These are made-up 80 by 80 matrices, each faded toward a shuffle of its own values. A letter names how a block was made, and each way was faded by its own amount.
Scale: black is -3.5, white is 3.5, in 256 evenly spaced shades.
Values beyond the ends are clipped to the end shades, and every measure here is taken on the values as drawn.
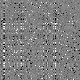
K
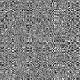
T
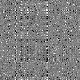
K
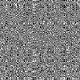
T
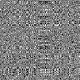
T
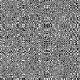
T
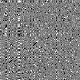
K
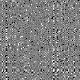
K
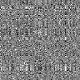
T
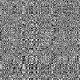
T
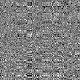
T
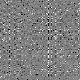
K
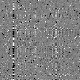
K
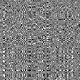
T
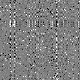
K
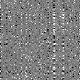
K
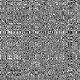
T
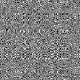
T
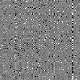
K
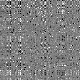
K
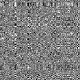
T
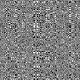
T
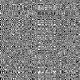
T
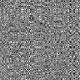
T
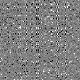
K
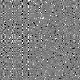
K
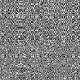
T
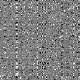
K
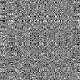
T
